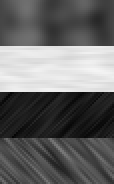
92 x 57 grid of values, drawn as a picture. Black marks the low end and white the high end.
The table splits into 4 rows of 1 panel. Panel 1,1: low, smooth. Panel 2,1: very high, streaked across, faint in contrast. Panel 3,1: very low, slanting up to the right, faint in contrast. Panel 4,1: low, slanting down to the right.
